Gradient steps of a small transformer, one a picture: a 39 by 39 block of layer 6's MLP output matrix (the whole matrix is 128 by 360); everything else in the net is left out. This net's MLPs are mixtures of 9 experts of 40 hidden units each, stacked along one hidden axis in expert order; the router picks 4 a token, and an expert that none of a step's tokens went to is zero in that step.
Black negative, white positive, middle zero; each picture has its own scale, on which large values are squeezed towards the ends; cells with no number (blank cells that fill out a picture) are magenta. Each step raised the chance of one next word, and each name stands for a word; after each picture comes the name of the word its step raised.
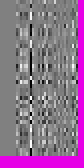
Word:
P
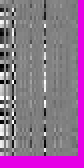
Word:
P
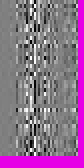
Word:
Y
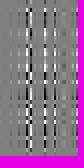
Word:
P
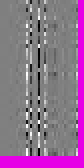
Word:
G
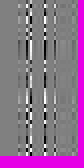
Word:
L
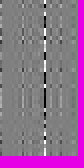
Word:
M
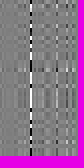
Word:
M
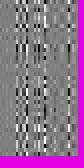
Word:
M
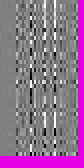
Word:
M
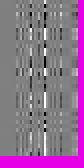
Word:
G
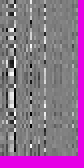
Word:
G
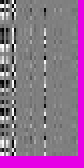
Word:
Y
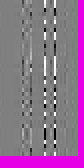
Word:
G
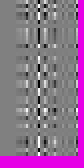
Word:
Y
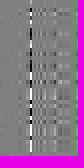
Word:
P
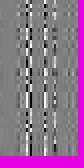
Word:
G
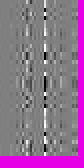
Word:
L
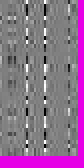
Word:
P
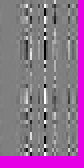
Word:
L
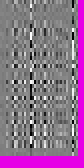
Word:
P
